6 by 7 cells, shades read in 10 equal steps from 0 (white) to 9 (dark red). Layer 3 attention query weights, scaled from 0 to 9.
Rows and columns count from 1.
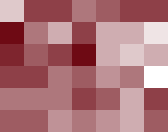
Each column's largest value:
9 7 7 9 6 7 7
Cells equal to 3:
7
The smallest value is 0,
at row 4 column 7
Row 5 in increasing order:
3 5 5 5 6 7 7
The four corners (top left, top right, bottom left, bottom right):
2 7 6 6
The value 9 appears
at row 2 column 1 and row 3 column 4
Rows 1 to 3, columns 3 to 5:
7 5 6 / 3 7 3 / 7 9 3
